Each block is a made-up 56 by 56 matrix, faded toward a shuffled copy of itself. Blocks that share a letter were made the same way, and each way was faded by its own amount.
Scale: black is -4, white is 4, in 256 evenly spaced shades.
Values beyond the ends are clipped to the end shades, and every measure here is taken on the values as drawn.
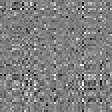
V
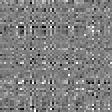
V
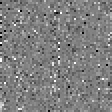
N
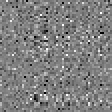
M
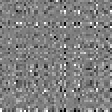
V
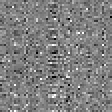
M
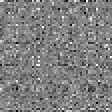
M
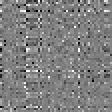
V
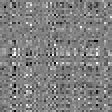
V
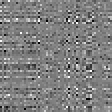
V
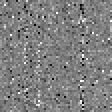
N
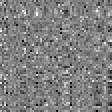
M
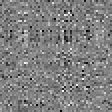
M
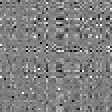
V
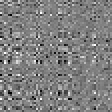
V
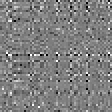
V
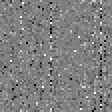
N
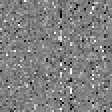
N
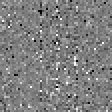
N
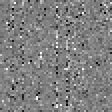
N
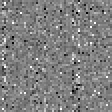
N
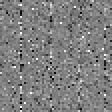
N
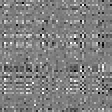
V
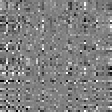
V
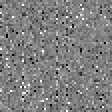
N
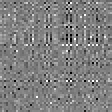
V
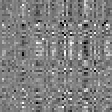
V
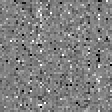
N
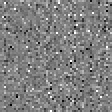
N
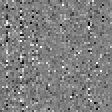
N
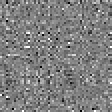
M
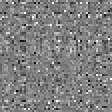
M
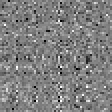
M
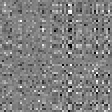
V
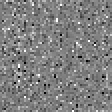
N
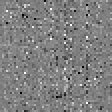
N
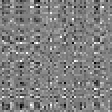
V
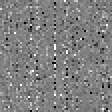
N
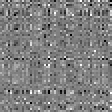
V
